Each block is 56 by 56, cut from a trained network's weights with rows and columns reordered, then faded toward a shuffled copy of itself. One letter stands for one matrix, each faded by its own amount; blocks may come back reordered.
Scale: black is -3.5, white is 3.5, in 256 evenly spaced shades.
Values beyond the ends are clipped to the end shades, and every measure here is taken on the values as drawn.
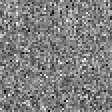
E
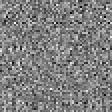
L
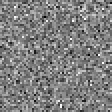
E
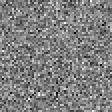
E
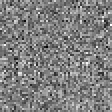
L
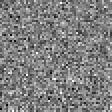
E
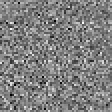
L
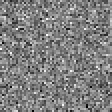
E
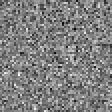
E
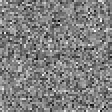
E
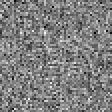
E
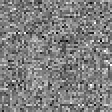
L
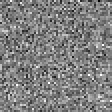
E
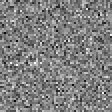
E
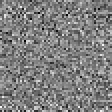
L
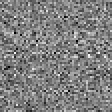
L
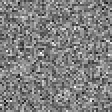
E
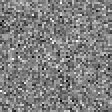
E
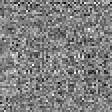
L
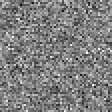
E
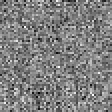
L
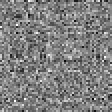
L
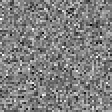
E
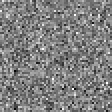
E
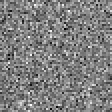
E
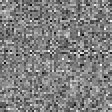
L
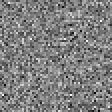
E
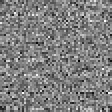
L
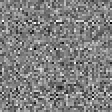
L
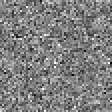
E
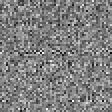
L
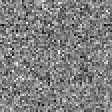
E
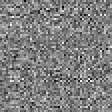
L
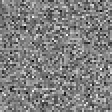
E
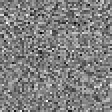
L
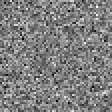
E
